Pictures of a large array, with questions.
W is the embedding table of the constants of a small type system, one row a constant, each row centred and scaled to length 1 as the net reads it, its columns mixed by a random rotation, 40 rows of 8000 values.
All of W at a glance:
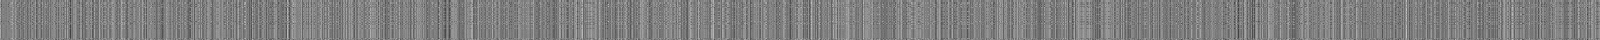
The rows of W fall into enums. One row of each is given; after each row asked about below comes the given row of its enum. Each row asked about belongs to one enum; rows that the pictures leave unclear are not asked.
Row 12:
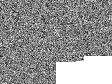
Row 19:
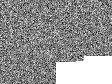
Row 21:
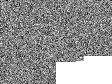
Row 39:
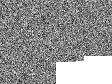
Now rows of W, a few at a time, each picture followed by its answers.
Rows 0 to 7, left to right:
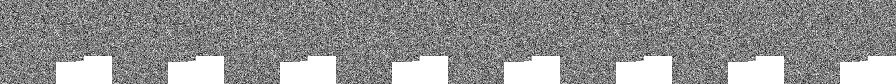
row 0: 12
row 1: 12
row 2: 19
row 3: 19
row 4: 21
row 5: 12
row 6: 21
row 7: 39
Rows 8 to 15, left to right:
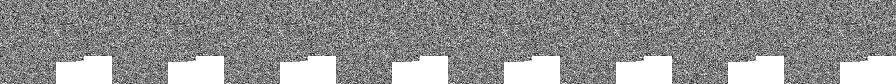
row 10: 12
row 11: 19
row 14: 39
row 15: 12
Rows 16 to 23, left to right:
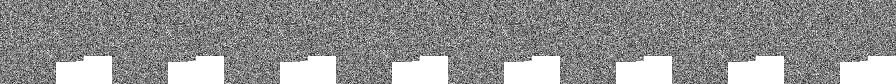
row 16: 19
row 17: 12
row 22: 19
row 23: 39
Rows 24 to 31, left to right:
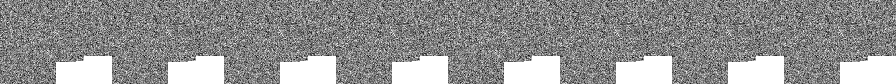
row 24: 19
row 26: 12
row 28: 19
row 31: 12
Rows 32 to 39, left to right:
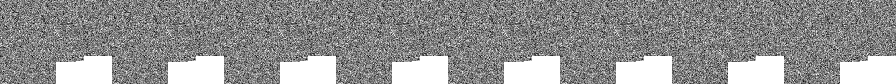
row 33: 12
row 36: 12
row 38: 19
